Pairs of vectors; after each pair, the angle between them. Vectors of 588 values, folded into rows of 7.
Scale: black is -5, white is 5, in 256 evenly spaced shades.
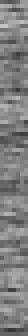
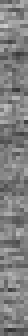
nearly parallel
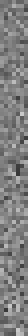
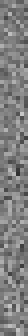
nearly parallel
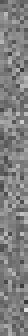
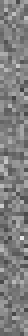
partly opposed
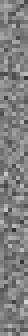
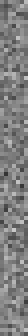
nearly opposite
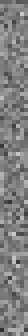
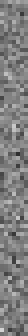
nearly opposite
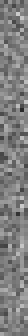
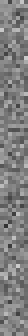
partly opposed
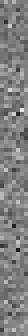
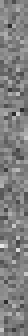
nearly opposite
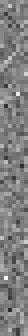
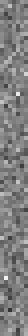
nearly parallel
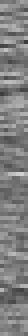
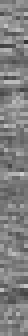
nearly parallel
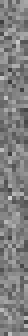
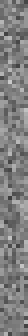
nearly opposite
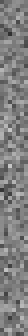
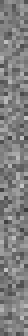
partly aligned
